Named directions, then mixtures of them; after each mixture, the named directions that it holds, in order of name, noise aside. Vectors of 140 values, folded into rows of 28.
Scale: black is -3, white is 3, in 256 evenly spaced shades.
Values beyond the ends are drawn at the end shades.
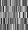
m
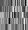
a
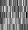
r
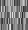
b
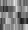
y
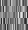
m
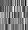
a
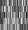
r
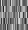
m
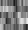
y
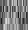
r, y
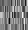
a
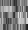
m, y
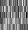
r
